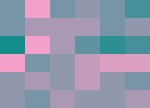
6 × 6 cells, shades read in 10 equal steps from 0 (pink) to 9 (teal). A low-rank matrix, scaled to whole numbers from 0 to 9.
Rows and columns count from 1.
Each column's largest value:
9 5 5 6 8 7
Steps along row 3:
down up up up down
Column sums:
27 16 22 21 27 27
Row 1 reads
5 0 5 4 5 7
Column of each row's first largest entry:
6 1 1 2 6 2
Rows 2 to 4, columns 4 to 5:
3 5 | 6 8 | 2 1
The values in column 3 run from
3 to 5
